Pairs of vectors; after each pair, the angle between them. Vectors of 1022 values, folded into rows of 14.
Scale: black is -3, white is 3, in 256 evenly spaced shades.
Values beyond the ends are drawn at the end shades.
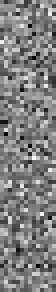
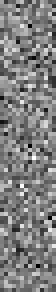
nearly parallel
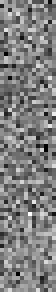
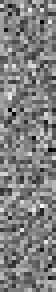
partly opposed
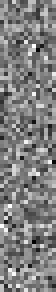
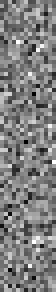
nearly opposite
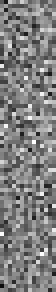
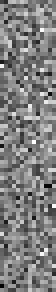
nearly parallel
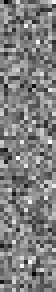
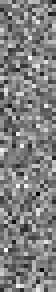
partly opposed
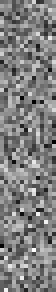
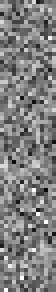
nearly parallel
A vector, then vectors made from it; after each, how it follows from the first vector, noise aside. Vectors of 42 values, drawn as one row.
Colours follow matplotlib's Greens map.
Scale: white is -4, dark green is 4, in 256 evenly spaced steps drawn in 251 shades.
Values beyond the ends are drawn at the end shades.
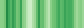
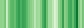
reversed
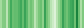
reversed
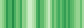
copied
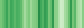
wrapped around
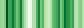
scaled up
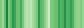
copied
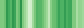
copied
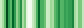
scaled up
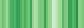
reversed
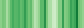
reversed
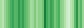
wrapped around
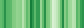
wrapped around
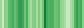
wrapped around
